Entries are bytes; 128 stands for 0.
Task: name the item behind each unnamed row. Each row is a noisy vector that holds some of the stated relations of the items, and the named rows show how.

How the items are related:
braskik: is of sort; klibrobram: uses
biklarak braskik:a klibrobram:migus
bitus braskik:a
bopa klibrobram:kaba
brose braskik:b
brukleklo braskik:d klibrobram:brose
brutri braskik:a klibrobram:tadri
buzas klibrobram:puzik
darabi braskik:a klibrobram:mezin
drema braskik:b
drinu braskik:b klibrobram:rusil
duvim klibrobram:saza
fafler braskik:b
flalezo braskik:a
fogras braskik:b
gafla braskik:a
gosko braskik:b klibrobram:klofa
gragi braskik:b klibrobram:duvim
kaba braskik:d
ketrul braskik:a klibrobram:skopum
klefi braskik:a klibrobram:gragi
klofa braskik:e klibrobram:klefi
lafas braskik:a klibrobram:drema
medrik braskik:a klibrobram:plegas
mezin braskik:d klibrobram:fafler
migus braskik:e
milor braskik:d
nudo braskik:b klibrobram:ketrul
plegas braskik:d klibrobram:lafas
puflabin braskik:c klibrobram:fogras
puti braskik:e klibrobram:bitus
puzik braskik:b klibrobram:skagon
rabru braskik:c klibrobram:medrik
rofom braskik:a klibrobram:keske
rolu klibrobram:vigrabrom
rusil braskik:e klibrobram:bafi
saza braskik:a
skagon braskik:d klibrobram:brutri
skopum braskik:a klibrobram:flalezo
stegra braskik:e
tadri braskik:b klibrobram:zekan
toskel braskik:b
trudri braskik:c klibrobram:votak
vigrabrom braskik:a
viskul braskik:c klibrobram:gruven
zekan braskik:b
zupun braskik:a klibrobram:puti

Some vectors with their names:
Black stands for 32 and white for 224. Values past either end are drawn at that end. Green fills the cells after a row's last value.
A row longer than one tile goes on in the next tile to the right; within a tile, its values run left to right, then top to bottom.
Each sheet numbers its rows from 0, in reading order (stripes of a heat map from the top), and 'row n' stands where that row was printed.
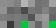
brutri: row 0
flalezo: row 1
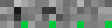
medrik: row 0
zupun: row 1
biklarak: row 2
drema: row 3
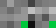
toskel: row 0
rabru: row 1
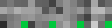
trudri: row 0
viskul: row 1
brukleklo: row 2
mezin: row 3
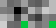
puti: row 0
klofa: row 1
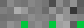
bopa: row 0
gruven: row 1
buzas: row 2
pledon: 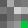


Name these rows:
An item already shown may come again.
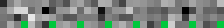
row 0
plegas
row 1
puzik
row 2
lafas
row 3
medrik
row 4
lafas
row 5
brutri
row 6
puti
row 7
brutri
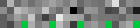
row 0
zekan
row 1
rusil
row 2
puzik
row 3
darabi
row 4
ketrul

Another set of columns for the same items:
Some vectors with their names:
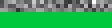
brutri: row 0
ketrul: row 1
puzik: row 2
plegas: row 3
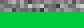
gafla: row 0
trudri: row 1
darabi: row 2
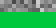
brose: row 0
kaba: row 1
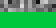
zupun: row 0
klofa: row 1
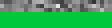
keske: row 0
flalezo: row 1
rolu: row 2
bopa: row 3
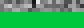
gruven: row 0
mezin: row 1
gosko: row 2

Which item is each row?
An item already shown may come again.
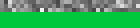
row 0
kaba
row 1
skagon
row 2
brutri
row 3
skagon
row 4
rabru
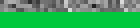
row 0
flalezo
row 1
buzas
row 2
kaba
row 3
skopum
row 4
kaba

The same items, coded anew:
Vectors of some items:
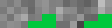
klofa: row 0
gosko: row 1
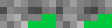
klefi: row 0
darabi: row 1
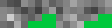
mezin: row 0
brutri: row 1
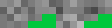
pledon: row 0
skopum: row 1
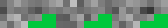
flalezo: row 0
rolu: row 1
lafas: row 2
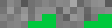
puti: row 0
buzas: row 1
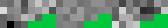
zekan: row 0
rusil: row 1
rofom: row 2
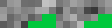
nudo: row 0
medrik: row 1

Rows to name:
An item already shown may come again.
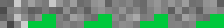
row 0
vigrabrom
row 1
duvim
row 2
klofa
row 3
duvim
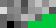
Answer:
zekan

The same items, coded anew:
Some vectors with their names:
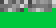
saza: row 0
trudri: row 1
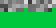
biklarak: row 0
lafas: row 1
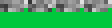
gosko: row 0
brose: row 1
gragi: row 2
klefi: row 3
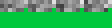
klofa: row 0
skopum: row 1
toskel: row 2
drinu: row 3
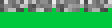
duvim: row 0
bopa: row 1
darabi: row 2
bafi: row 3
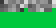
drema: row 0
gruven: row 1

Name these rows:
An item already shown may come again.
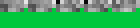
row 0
nudo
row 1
nudo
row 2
rabru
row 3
rabru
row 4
mezin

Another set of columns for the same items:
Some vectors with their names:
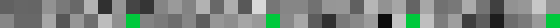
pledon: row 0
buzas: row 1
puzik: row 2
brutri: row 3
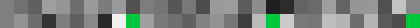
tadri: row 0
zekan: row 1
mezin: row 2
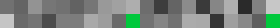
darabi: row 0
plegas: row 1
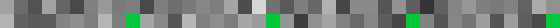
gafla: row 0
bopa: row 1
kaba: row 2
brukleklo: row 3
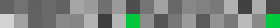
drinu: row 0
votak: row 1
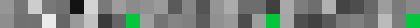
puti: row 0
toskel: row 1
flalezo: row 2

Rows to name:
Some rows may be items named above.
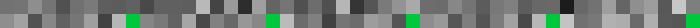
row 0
nudo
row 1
duvim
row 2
klefi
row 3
nudo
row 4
mezin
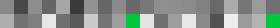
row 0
klofa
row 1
rusil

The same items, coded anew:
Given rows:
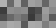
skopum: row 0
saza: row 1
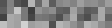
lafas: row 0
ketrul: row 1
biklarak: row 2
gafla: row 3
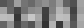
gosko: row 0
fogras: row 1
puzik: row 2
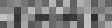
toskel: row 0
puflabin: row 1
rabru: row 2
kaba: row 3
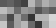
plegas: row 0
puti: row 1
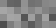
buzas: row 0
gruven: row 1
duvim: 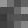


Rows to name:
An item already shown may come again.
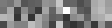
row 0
nudo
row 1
klefi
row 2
mezin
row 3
rusil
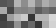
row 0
klofa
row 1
puti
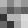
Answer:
puti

